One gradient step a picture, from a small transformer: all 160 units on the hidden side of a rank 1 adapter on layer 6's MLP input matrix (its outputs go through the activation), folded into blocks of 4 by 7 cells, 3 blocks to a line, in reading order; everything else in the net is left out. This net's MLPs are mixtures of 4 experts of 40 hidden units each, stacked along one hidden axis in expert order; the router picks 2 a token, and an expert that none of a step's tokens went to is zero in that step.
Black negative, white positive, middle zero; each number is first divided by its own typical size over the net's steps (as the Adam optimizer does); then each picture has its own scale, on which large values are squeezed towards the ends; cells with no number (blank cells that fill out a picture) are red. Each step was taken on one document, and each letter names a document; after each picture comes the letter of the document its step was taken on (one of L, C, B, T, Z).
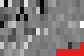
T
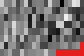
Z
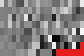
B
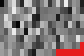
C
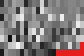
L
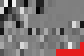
T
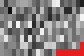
B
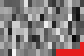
Z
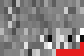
C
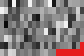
Z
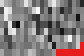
C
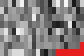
Z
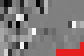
T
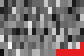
B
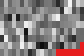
B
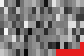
B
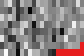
L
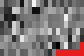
C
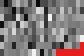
L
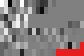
T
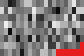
Z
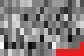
C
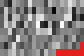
Z
